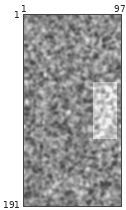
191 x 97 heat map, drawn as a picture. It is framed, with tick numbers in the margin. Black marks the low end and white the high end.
The ninth with the highest average is the middle right. An odd patch, higher than its surroundings, sits in the middle right. No regular stripes run through it. The field is mottled with small blotches.
